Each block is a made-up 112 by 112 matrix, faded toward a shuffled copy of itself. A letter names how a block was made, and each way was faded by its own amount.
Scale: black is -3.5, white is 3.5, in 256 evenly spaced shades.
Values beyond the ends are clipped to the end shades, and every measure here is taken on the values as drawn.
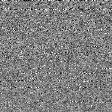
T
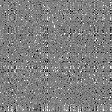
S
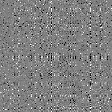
S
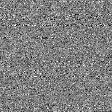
T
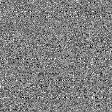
T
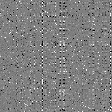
S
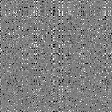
S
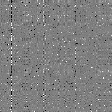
S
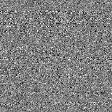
T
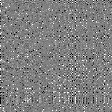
S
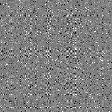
S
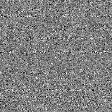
T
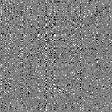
S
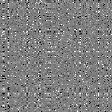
S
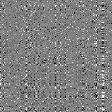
S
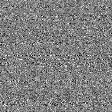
T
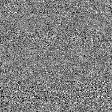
T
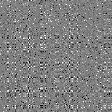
S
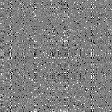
S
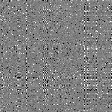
S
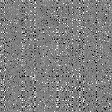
S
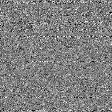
T
